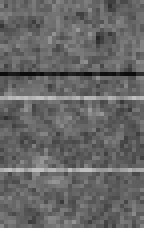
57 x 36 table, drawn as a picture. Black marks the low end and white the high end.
Grain: streaks across. Odd lines: rows 19, 25 and 43. Histogram: heavy tails on both sides.
